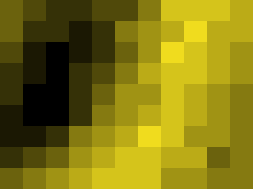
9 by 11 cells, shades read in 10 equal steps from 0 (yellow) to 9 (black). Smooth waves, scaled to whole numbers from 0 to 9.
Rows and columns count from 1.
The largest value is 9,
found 6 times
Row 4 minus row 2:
2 1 2 -1 -1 0 -1 -1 1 0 1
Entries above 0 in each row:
11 10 10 11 11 11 10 11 11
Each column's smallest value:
5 4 3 2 1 1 0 0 0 1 2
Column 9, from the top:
1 0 1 1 2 2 3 2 3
